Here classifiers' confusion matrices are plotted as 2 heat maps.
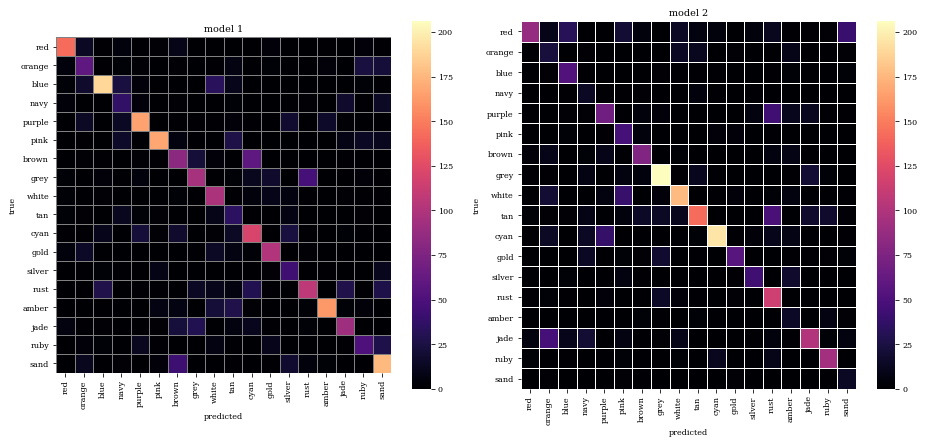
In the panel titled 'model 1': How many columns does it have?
18
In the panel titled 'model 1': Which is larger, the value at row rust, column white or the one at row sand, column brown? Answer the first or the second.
the second
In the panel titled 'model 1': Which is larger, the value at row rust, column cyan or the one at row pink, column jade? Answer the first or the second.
the first
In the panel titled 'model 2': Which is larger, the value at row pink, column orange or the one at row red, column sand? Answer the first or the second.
the second
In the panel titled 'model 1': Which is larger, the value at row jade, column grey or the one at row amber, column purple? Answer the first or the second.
the first
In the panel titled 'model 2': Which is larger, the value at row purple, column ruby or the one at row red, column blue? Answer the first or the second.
the second
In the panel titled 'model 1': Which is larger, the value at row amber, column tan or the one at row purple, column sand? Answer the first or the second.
the first
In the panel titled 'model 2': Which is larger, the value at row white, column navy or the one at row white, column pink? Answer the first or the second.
the second
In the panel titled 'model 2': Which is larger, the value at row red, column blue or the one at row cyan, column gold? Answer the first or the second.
the first
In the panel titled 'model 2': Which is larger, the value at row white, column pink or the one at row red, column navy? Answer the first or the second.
the first
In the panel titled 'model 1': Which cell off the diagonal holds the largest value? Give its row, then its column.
brown, cyan
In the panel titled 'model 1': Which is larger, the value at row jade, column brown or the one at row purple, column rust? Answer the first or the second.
the first
